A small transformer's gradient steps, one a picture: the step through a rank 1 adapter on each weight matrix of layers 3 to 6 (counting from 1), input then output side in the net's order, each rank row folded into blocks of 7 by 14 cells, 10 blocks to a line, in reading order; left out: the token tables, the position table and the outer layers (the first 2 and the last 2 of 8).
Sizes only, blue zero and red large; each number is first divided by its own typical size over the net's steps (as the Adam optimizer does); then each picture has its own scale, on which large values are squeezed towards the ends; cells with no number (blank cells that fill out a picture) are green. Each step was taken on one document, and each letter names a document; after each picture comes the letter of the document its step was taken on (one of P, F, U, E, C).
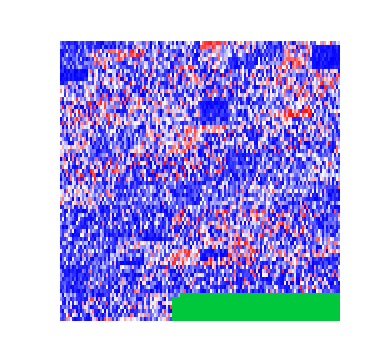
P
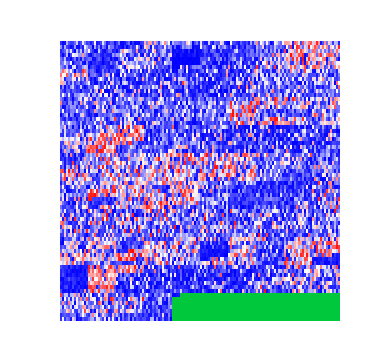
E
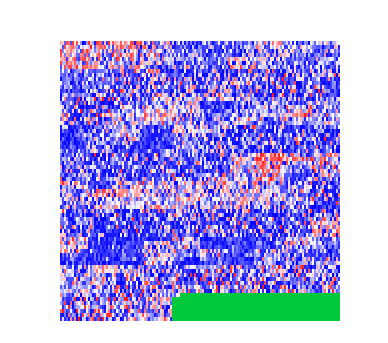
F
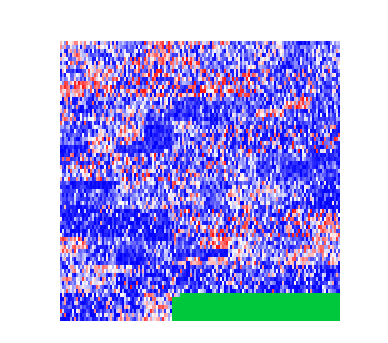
F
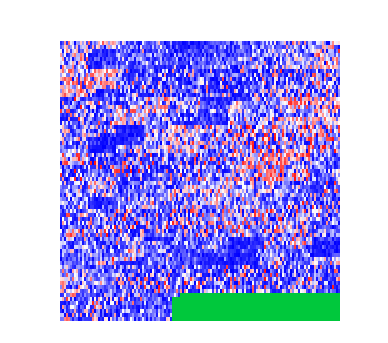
P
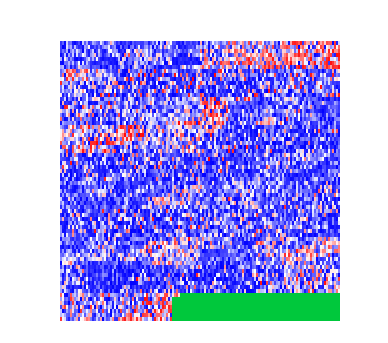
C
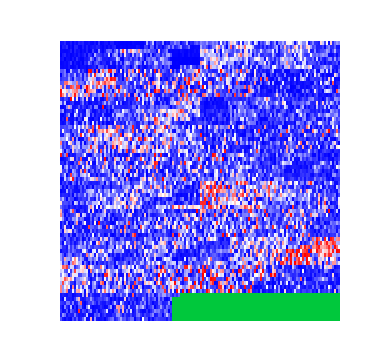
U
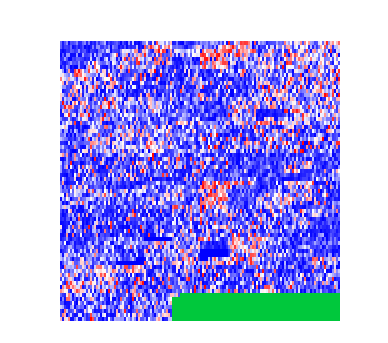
C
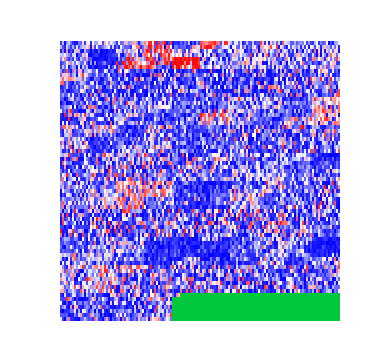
P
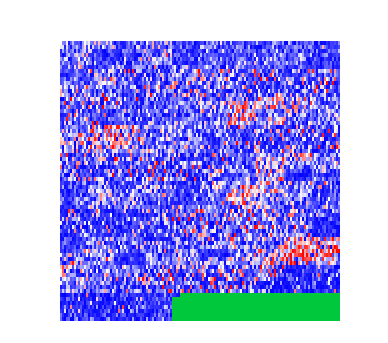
U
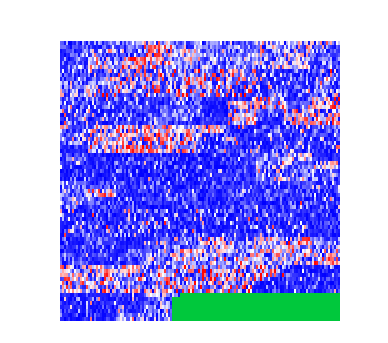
U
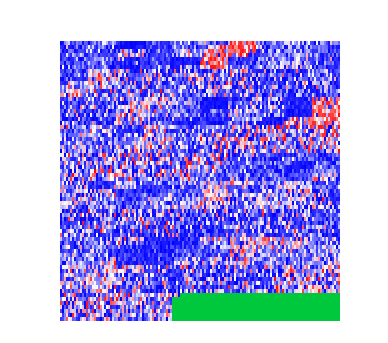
P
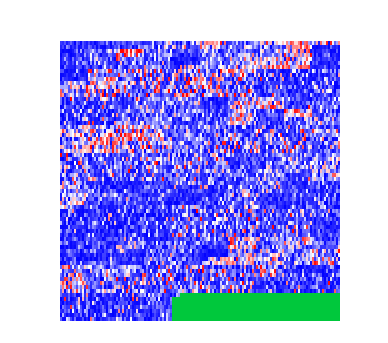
U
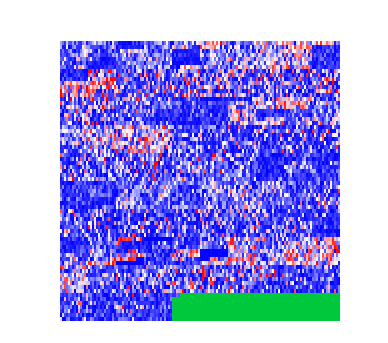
U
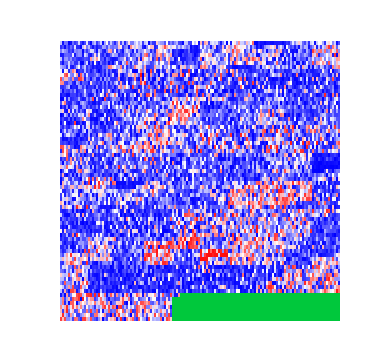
C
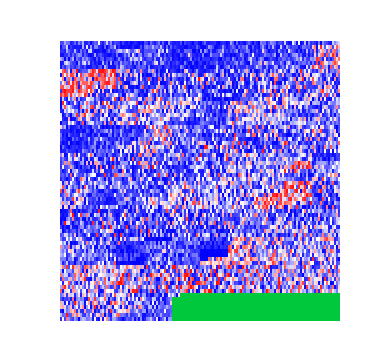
P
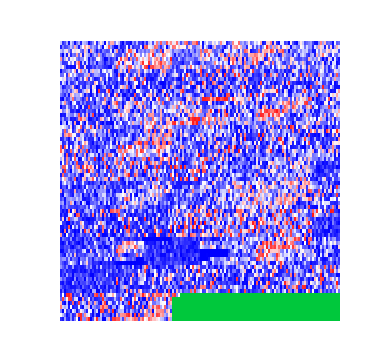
C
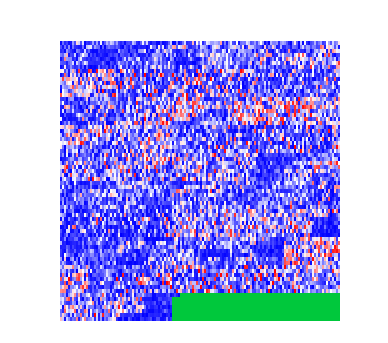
U
